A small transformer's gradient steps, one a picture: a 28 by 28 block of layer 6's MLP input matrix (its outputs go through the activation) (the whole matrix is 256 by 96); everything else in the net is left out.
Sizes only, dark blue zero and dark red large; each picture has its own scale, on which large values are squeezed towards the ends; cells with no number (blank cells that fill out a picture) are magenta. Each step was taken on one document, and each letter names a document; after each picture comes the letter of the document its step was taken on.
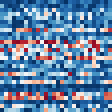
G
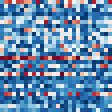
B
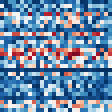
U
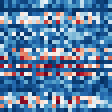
U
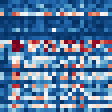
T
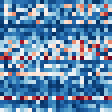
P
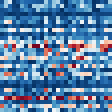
P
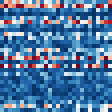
B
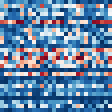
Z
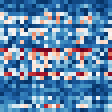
G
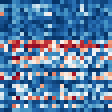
T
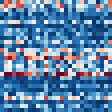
B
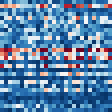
Z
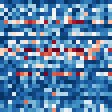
U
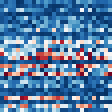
P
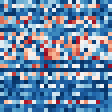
Z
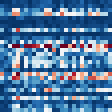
T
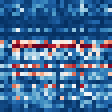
T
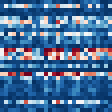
U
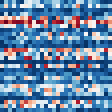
Z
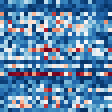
G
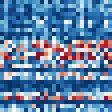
P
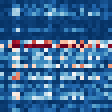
T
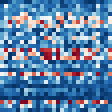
U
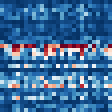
T
